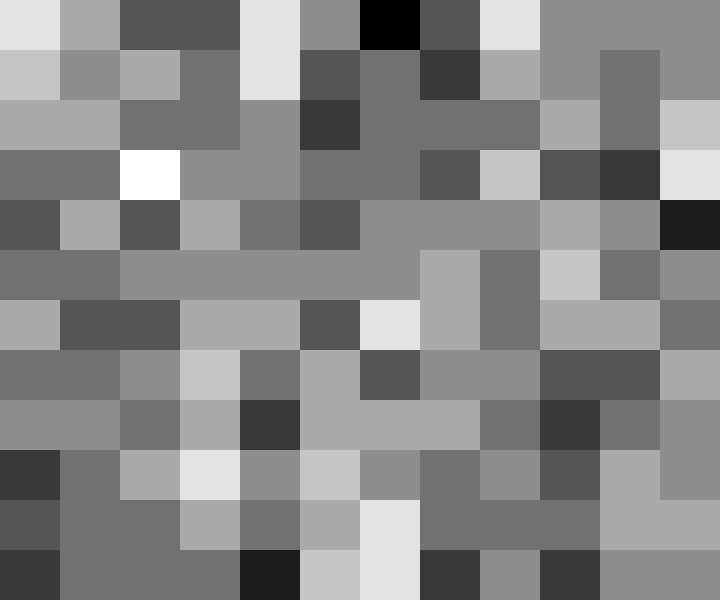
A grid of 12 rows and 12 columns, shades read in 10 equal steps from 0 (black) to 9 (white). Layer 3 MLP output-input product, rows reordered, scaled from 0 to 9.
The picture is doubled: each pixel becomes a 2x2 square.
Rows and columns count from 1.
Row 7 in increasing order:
3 3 3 4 4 6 6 6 6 6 6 8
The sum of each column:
54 55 56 64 57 57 60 50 61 52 54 62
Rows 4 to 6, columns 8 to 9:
3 7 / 5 5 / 6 4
